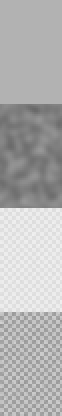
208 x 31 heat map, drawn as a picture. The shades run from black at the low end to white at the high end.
The table splits into 4 rows of 1 panel. Panel 1,1: high, flat. Panel 2,1: middling, blotchy, faint in contrast. Panel 3,1: very high, checkered, faint in contrast. Panel 4,1: high, checkered.
